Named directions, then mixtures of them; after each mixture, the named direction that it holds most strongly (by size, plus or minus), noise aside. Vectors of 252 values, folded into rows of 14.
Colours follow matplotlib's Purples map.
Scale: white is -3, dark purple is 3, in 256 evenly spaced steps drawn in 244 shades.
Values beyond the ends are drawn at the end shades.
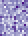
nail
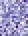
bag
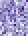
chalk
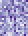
chalk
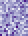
bag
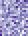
bag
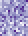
chalk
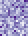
bag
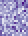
nail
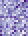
nail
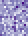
nail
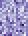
chalk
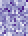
chalk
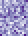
bag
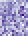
chalk
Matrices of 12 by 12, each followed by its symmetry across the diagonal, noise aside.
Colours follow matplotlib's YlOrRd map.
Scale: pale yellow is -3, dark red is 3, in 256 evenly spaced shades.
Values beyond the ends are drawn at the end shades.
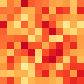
symmetric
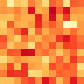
neither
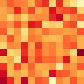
antisymmetric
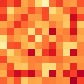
symmetric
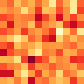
antisymmetric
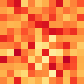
neither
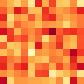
antisymmetric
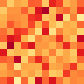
symmetric
